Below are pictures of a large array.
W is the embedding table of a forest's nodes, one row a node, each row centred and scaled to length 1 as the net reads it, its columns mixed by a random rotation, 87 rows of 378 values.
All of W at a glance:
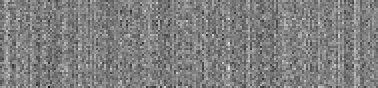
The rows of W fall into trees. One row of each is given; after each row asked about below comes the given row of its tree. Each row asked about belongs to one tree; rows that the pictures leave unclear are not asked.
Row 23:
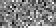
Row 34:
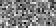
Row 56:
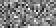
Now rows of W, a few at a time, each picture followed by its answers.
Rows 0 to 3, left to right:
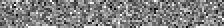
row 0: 23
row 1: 34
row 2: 34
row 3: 56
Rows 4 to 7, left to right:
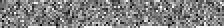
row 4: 34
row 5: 23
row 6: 34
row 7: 23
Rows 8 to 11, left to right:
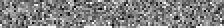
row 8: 56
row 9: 34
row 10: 23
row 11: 56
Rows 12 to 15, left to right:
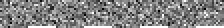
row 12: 56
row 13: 23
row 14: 56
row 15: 23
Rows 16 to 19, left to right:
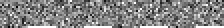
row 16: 56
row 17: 34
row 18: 56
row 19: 56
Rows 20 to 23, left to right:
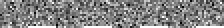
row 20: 23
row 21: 23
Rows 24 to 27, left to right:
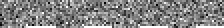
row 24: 23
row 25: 23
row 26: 23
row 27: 56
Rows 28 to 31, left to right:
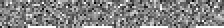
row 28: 56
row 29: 23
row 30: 34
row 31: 56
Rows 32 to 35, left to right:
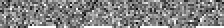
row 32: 56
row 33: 23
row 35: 34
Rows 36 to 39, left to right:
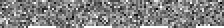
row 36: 34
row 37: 23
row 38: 34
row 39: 56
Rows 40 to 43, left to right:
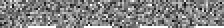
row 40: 23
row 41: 56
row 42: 56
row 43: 56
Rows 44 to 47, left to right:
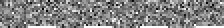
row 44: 56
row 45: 56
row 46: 34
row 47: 23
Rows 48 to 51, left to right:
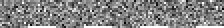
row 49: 56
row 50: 23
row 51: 34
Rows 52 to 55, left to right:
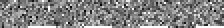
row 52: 34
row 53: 23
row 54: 23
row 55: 56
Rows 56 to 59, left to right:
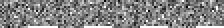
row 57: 34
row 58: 56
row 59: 34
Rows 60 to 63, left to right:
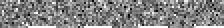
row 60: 23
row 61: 34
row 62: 23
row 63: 23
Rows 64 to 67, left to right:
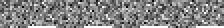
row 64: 56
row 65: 56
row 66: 56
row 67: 56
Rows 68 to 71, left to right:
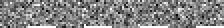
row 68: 56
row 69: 56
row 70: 23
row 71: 56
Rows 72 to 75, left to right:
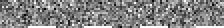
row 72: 34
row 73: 23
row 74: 56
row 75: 23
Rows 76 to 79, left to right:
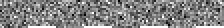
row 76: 56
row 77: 23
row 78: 56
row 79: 23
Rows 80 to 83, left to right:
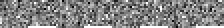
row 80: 34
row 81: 56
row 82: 34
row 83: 56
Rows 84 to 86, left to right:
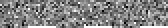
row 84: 56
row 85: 56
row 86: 23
